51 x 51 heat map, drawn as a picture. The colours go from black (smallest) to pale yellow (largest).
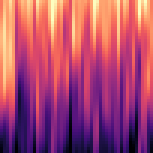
The field climbs toward the top. Streaks run downward. On average the colour sits 50% of the way up the scale.
